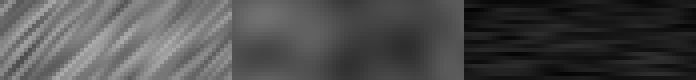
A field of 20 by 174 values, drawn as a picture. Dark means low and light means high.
The table splits into one row of 3 panels. Panel 1,1: middling, slanting up to the right. Panel 1,2: low, smooth. Panel 1,3: very low, streaked across, faint in contrast.
